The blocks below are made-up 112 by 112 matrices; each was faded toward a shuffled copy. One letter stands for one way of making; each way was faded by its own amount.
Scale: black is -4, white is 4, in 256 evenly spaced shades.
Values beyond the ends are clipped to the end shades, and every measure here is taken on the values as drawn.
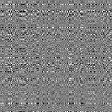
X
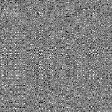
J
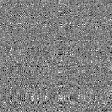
J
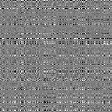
X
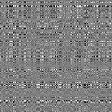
X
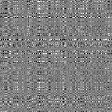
X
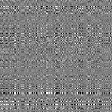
X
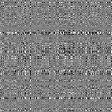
X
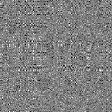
J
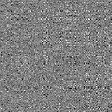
J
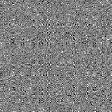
J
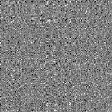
J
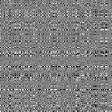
X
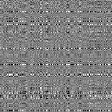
X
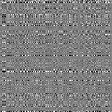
X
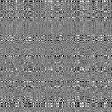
X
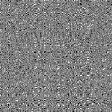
J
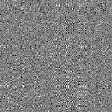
J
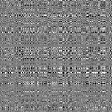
X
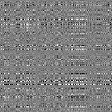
X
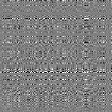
X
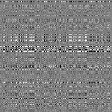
X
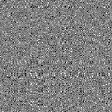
J
